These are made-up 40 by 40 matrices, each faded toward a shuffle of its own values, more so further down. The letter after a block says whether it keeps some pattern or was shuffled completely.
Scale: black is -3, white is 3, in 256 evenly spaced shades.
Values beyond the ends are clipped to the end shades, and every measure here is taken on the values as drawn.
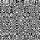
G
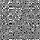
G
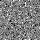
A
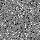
A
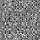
G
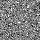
A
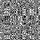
G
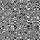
G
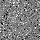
A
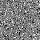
A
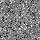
A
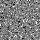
A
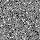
A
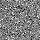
A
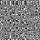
G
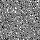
A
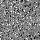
A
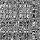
G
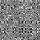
G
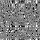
G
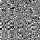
G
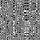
G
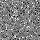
A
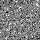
A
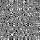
G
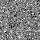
A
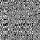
G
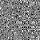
G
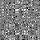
G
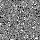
A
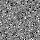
A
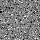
A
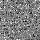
A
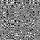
G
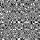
G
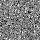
A
